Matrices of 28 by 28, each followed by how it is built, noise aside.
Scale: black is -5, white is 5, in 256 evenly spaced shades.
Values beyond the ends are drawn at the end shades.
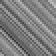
Toeplitz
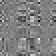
low rank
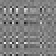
low rank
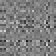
low rank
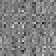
low rank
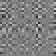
low rank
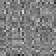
low rank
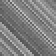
Toeplitz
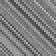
Toeplitz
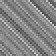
Toeplitz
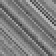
Toeplitz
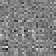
low rank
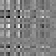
low rank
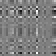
low rank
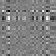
low rank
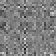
low rank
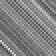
Toeplitz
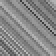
Toeplitz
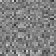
low rank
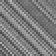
Toeplitz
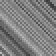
Toeplitz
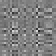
low rank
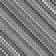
Toeplitz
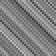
Toeplitz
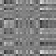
low rank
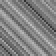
Toeplitz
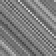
Toeplitz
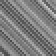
Toeplitz
